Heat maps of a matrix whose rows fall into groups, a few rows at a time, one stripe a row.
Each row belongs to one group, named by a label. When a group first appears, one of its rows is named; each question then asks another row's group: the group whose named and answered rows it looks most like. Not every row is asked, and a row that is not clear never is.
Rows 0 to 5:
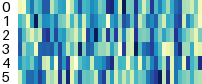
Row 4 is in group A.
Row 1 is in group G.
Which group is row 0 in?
G
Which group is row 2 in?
G
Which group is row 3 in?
G
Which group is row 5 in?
A
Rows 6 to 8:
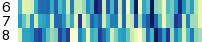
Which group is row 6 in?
G
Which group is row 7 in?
G
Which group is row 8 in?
A
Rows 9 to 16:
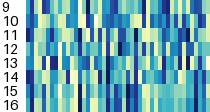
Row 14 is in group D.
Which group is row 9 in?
A
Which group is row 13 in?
D
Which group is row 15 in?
D
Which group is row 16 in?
D
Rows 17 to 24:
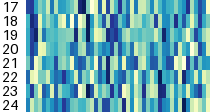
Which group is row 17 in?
D
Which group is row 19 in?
A
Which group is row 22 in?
G
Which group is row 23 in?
A
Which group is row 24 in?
G
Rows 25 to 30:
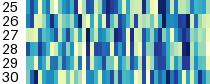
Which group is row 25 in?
A
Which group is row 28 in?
G
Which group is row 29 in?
G
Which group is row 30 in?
A
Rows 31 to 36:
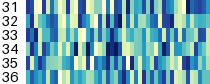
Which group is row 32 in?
D
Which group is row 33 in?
A
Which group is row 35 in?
G
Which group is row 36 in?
D
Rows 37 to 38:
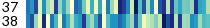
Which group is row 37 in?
D
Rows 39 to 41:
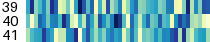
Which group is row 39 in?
D
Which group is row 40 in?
G
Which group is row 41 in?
A
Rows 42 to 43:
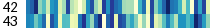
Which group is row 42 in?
A
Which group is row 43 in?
D
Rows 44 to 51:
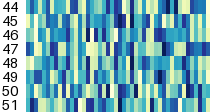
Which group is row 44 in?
A
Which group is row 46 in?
G
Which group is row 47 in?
D
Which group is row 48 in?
G
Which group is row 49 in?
G
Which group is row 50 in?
D
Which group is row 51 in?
A
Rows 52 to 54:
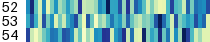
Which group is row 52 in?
D
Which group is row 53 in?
A
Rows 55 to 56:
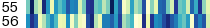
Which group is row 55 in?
A
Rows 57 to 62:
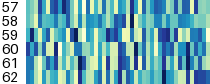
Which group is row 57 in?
G
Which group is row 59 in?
A
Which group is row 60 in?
D
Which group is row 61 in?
D
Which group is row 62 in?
D
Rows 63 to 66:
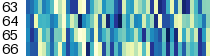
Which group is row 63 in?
A
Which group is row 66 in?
A
